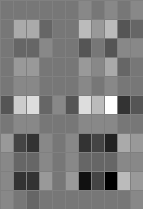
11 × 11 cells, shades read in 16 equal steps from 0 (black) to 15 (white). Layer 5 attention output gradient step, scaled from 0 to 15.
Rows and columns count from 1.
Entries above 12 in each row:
0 0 0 0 0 3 0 0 0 0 0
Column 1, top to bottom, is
7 7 7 7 7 5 7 9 8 8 8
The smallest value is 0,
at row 10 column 9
